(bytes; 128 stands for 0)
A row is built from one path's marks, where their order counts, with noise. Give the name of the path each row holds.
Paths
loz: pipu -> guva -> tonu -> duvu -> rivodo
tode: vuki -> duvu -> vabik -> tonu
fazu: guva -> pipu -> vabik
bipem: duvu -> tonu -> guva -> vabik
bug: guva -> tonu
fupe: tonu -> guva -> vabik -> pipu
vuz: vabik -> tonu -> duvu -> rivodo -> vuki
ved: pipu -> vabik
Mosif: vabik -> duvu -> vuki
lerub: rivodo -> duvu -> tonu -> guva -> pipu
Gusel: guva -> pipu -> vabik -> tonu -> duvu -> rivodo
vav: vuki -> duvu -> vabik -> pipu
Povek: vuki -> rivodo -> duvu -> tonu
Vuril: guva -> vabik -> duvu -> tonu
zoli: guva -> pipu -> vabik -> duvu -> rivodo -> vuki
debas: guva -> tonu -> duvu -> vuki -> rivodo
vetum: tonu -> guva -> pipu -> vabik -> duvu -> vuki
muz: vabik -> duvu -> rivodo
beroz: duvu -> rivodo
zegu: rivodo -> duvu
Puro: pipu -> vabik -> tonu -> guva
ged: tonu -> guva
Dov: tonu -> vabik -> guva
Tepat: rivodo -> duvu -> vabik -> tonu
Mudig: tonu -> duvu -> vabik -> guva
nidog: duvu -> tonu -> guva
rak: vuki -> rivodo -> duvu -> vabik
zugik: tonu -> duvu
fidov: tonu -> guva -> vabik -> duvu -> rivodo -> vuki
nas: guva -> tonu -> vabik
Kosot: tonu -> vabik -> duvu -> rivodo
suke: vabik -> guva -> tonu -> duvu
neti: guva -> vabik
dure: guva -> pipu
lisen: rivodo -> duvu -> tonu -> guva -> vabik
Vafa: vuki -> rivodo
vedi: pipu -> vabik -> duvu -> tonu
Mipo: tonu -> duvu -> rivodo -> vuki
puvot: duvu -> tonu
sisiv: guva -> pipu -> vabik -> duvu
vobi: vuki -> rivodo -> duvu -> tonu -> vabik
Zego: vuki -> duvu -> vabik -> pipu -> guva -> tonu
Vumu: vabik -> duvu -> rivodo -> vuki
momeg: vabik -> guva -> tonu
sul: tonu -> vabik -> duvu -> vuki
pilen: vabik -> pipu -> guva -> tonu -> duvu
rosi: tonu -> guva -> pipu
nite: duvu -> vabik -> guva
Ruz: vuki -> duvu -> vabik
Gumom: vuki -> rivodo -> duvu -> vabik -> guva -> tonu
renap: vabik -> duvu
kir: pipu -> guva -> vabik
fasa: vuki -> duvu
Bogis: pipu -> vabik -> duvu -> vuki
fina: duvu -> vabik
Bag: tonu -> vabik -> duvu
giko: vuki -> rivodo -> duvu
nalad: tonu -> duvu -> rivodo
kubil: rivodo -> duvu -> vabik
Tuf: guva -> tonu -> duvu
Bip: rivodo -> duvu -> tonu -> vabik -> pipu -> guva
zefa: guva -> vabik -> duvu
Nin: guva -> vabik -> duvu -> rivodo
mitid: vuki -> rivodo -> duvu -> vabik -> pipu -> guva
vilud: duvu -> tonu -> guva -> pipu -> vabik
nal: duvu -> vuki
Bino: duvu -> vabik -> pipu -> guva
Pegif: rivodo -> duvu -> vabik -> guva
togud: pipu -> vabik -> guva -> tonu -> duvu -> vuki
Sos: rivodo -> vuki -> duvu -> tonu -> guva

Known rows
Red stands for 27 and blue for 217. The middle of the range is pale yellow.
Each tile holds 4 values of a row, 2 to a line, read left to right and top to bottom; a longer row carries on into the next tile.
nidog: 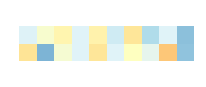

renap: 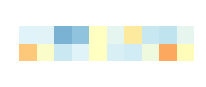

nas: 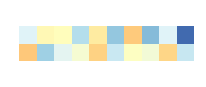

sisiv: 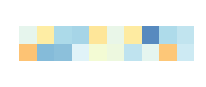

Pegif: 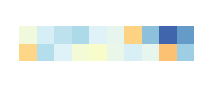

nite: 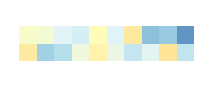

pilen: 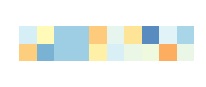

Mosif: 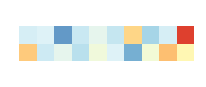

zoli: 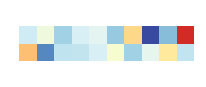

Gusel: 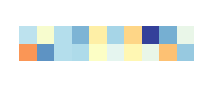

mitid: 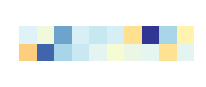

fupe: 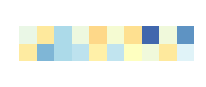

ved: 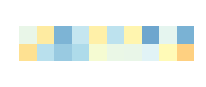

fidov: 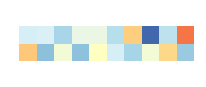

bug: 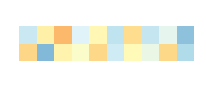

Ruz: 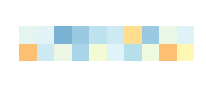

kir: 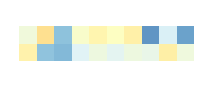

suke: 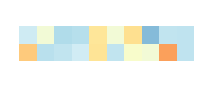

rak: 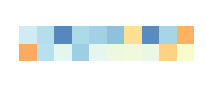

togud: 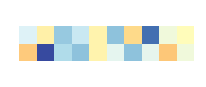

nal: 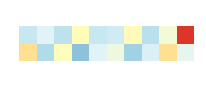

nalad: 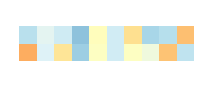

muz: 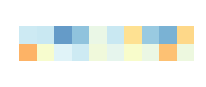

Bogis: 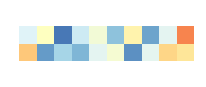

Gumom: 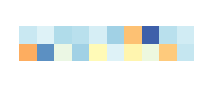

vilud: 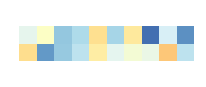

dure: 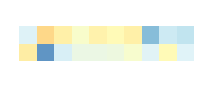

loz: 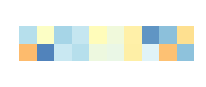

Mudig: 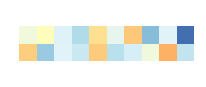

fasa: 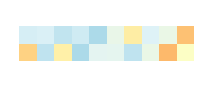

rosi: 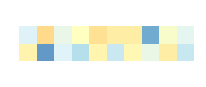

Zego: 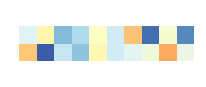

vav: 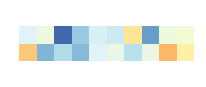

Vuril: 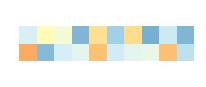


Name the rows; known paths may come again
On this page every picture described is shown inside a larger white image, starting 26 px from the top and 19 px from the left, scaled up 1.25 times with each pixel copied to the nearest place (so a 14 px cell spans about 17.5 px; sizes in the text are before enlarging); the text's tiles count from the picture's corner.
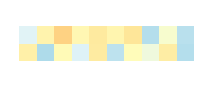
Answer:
ged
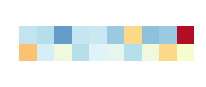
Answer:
Vumu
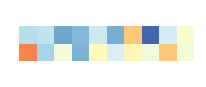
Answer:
vobi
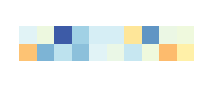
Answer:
vav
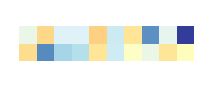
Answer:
Puro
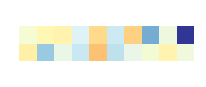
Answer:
Dov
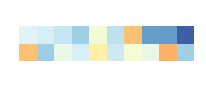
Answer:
lisen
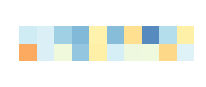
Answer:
Kosot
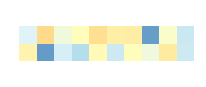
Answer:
rosi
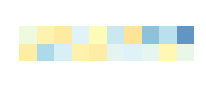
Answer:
neti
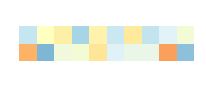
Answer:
Tuf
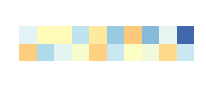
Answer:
nas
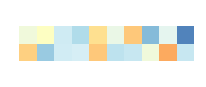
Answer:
Mudig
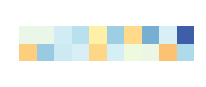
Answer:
bipem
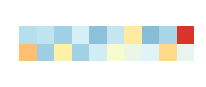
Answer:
giko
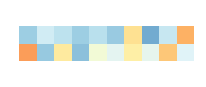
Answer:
Povek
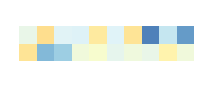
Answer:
fazu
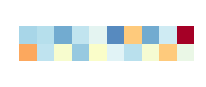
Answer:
vuz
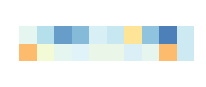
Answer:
kubil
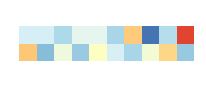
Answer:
fidov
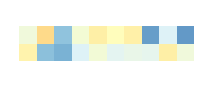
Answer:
kir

